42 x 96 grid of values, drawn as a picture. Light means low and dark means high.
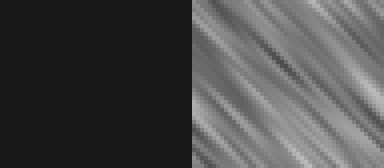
It is made of 1 by 2 panels. Panel 1,1: very high, flat. Panel 1,2: middling, slanting down to the right.
